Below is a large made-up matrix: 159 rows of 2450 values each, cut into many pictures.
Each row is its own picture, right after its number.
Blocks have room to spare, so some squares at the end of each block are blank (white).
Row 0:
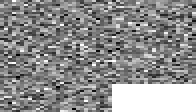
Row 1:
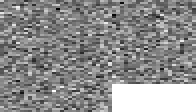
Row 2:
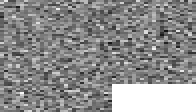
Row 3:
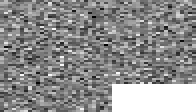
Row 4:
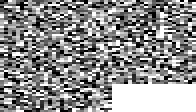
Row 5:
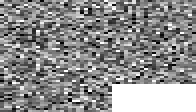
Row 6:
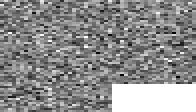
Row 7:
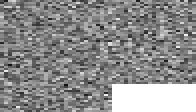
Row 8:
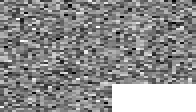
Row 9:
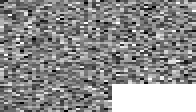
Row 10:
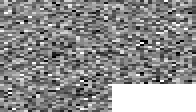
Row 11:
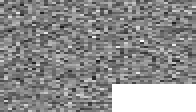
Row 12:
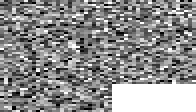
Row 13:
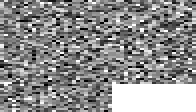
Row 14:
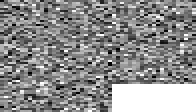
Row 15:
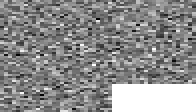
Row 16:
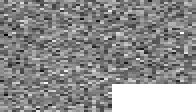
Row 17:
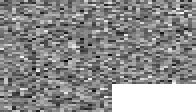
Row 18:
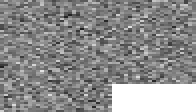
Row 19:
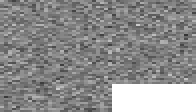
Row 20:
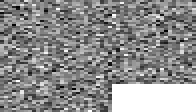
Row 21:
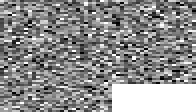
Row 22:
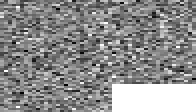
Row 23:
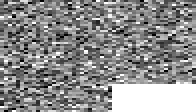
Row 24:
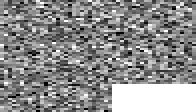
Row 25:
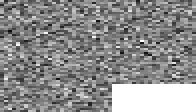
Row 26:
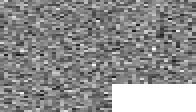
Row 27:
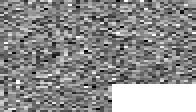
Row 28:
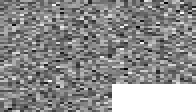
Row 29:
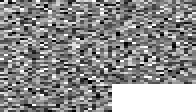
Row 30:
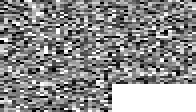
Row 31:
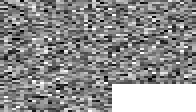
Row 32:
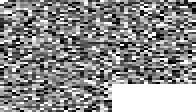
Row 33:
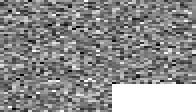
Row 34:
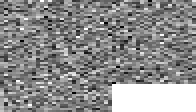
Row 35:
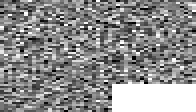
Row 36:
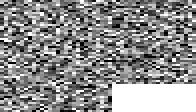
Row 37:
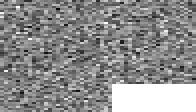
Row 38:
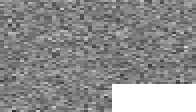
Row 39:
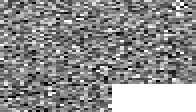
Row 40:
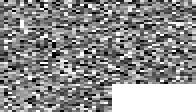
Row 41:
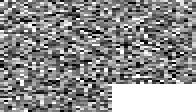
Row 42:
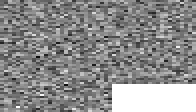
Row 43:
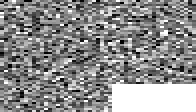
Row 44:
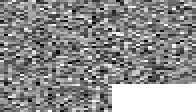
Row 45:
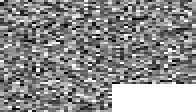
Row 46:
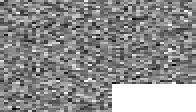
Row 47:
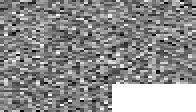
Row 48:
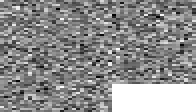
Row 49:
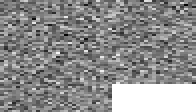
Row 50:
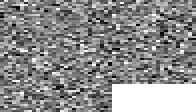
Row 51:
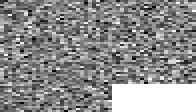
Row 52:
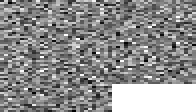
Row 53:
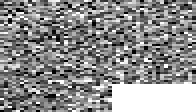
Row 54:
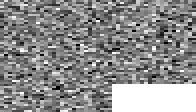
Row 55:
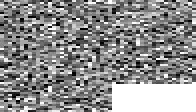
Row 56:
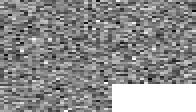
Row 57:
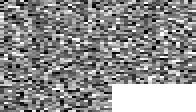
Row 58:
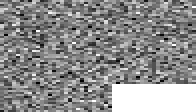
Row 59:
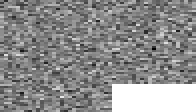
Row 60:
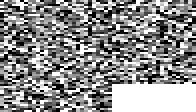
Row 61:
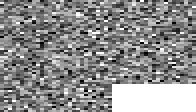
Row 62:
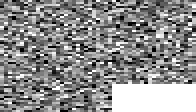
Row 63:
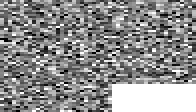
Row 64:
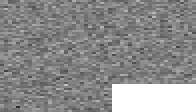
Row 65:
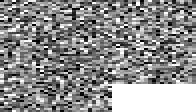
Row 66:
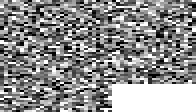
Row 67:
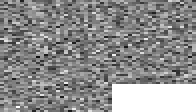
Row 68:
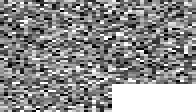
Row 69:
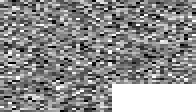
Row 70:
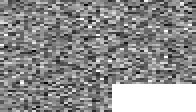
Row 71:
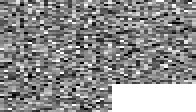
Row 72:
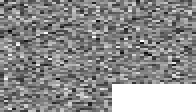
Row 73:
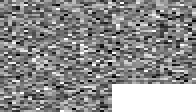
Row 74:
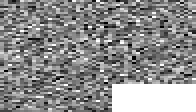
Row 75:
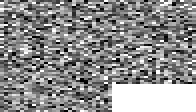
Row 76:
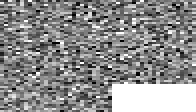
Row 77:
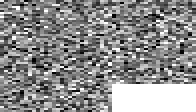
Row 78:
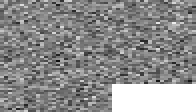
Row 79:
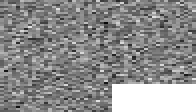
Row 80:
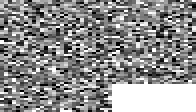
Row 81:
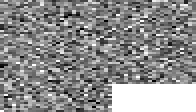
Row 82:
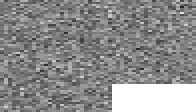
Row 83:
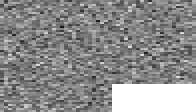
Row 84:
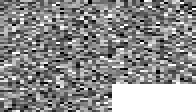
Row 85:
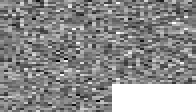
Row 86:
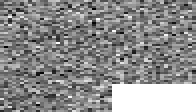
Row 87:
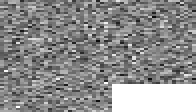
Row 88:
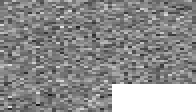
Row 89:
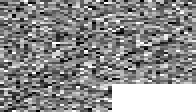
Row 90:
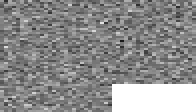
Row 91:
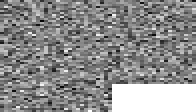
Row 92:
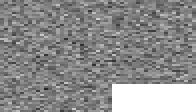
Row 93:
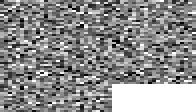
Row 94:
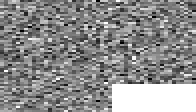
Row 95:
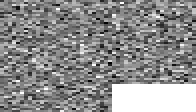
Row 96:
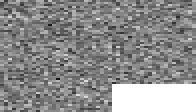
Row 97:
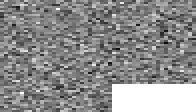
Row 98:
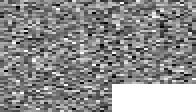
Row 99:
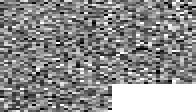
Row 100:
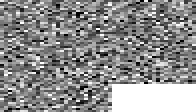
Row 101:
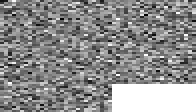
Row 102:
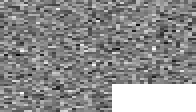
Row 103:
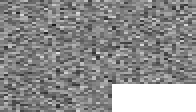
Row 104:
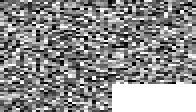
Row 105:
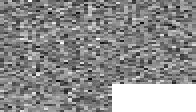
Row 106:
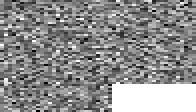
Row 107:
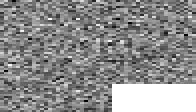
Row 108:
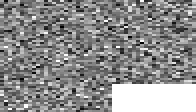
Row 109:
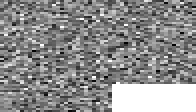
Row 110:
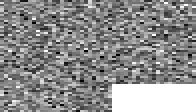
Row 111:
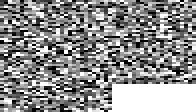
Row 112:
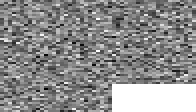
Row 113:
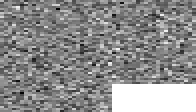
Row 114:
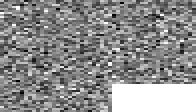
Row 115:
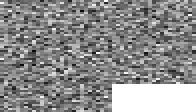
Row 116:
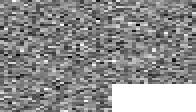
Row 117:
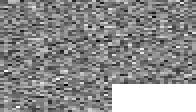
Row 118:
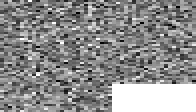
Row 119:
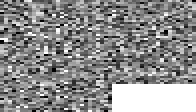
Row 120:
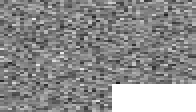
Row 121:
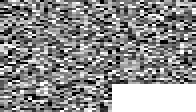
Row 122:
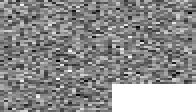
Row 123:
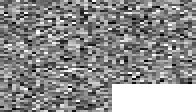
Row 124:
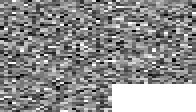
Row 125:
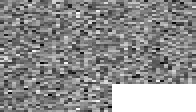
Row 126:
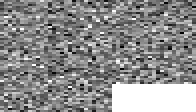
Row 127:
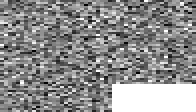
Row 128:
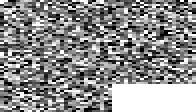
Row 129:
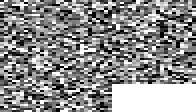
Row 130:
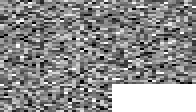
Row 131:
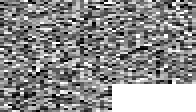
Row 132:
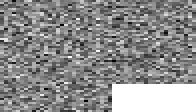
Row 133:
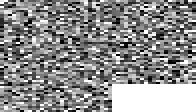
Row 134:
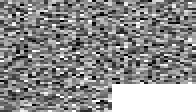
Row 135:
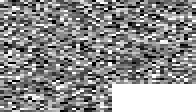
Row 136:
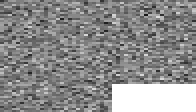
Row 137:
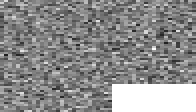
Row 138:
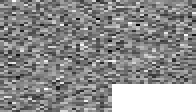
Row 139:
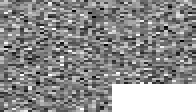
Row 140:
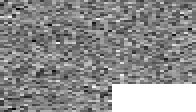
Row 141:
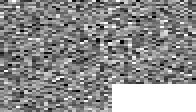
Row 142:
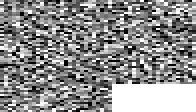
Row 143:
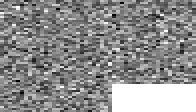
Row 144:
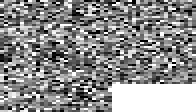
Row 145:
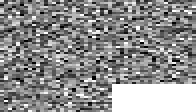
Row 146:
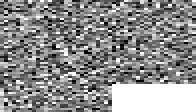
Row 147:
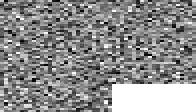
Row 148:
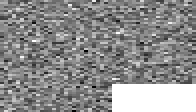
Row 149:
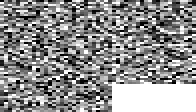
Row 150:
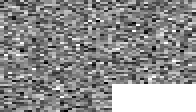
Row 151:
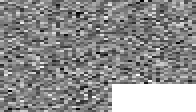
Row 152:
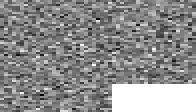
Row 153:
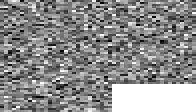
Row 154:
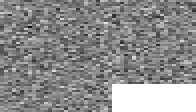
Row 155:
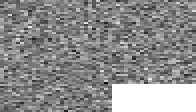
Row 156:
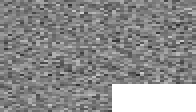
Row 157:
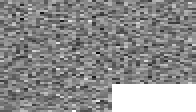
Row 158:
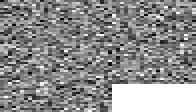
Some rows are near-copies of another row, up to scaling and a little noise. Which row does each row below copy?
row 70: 127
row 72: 25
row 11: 145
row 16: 68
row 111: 42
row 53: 86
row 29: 52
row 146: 34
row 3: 139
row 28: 84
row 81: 18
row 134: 157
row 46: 45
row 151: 100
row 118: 105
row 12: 17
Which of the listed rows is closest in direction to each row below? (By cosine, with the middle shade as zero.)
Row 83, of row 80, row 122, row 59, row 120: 120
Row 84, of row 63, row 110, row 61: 63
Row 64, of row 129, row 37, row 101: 129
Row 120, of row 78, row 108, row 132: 108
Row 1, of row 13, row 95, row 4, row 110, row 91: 4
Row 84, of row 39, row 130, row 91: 39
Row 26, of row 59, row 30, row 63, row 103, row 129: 129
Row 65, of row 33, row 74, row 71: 74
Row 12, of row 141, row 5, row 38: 5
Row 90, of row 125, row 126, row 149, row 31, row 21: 126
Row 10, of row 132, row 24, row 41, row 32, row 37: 41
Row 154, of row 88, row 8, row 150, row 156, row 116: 116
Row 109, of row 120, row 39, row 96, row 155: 39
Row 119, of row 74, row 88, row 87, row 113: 87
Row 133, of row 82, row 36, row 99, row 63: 36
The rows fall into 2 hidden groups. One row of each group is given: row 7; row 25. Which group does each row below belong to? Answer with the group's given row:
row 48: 7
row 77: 7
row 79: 7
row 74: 7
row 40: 25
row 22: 7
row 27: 25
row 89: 25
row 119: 7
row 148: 25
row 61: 25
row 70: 25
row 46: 25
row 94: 7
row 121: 7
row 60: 7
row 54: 7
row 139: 25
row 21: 7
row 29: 25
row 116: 7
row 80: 7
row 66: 7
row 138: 7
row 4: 7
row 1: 7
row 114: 7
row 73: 7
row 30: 7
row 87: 7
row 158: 7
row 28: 25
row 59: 7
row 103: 25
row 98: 7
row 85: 25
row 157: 25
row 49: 25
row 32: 7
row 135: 7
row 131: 25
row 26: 7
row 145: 25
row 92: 7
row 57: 7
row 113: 7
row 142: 25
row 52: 25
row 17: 25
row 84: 25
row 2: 7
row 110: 25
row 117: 7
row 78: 25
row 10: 25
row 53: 25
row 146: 25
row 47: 25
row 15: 7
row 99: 25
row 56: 7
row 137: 7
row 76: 25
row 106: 25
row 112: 7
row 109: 25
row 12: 25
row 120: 25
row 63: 7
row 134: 25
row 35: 7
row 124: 7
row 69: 7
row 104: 25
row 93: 25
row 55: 25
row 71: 25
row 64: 7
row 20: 7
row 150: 7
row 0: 7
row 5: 25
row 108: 25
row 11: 25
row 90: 25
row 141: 7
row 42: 7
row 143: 7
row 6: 25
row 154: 7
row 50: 7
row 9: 7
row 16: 25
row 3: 25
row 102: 7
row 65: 25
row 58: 25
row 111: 7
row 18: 25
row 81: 25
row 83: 25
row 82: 25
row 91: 7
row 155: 7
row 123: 25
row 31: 7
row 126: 25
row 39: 25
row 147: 25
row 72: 25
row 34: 25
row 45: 25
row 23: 25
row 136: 7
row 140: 25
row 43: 7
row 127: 25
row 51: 7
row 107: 7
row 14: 7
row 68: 25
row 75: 25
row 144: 25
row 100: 25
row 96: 25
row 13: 25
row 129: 7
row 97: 7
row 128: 7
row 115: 25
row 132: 7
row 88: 25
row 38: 25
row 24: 25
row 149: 25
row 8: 25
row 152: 7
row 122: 25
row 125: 25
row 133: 7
